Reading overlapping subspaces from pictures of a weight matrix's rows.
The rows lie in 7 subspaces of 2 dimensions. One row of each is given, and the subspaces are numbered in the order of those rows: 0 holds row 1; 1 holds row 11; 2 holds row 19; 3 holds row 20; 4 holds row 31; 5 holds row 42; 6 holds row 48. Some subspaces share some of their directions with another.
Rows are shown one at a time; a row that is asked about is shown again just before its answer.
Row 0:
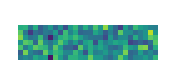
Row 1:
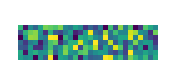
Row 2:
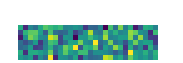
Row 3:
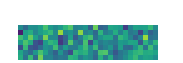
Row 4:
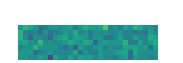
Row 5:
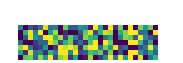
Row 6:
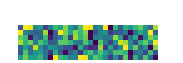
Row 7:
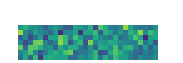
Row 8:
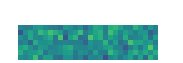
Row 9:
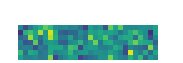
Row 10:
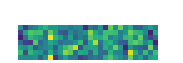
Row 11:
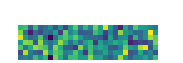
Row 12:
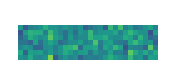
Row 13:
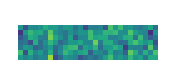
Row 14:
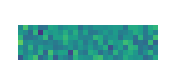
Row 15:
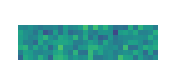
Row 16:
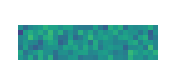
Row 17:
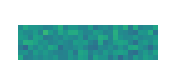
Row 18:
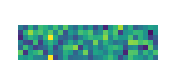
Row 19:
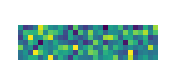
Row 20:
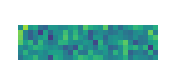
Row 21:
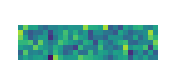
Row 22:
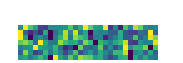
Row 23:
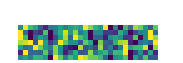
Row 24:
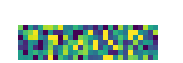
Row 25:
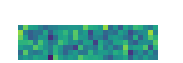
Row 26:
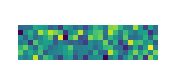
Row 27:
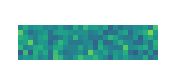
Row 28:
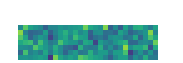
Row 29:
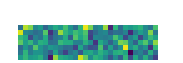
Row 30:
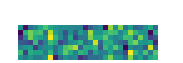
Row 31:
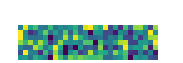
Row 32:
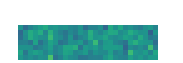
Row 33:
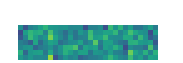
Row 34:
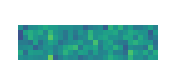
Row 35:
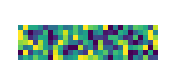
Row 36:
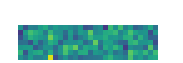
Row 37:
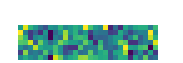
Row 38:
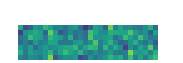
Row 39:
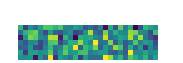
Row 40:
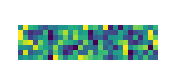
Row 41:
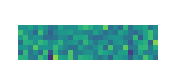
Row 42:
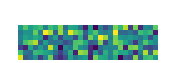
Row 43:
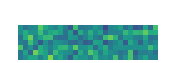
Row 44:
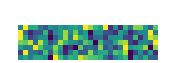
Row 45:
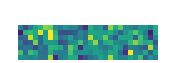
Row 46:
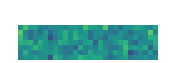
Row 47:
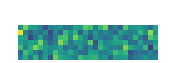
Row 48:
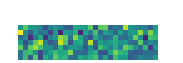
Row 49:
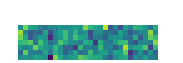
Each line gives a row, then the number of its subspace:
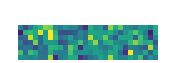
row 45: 4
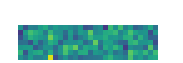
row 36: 4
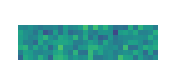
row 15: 5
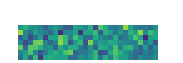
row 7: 6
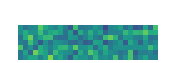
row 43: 2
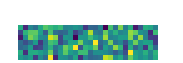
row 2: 0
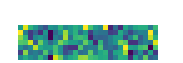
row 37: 0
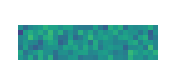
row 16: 6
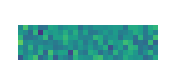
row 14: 3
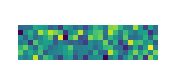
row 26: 0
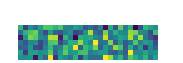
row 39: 0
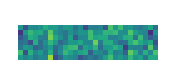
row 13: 2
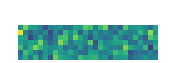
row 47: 6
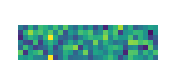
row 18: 1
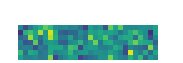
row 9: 4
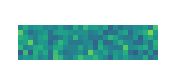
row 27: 2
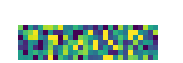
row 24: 0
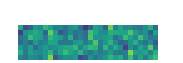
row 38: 1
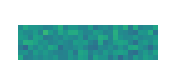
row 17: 5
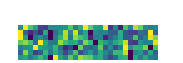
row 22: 2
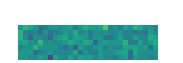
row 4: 2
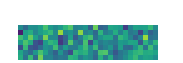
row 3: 6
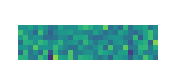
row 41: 3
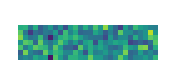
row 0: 1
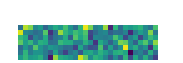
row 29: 1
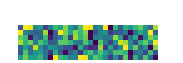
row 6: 1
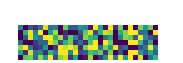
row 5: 5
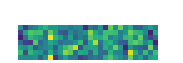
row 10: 6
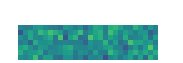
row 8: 0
